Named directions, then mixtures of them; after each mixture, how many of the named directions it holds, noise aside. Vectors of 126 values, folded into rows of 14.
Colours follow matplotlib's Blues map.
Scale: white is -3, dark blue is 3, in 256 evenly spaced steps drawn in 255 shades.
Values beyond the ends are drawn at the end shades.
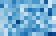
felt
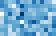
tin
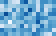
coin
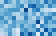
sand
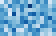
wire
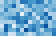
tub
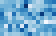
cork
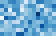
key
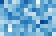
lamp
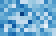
one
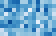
one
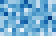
two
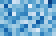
two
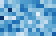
two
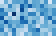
two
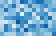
one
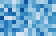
two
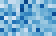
three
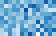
one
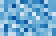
one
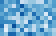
one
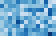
one
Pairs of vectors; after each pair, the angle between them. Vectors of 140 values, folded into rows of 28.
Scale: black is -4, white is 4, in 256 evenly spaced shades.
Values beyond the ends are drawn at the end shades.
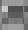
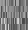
orthogonal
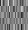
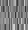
partly aligned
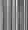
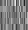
partly opposed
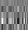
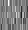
orthogonal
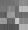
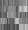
nearly parallel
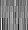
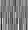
nearly opposite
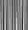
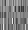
partly opposed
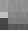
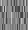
orthogonal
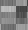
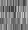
partly opposed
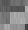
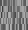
orthogonal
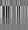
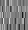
orthogonal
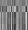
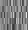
partly aligned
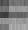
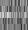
partly opposed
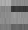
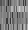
partly opposed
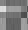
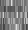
partly opposed
